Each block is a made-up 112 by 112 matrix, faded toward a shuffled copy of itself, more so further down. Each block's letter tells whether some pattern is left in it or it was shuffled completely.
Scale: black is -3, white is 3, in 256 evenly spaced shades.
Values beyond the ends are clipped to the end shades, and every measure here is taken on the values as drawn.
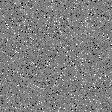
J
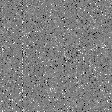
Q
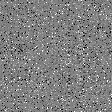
Q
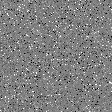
J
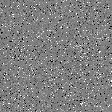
Q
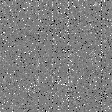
Q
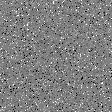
J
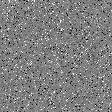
J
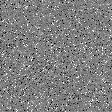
J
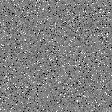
Q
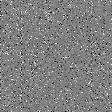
Q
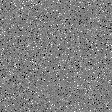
J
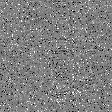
Q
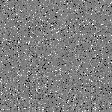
Q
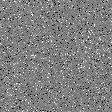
J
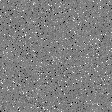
J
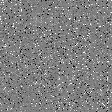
Q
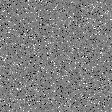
J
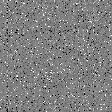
Q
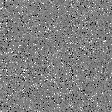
Q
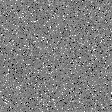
J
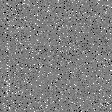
Q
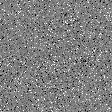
J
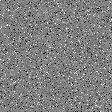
J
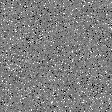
J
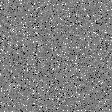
Q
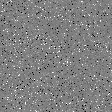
J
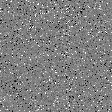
Q
